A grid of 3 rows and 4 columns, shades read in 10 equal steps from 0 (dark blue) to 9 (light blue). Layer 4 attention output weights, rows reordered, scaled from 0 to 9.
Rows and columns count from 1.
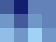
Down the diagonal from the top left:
3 3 9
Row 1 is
3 0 5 5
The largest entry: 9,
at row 3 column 3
